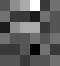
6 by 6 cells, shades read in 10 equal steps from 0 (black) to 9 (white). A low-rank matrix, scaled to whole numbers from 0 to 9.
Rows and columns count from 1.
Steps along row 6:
same down up same up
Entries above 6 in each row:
1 0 0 0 0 0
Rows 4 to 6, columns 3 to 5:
3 4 3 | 3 0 4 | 2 3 3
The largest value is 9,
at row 1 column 4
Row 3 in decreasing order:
6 6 5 3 2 1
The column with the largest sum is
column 4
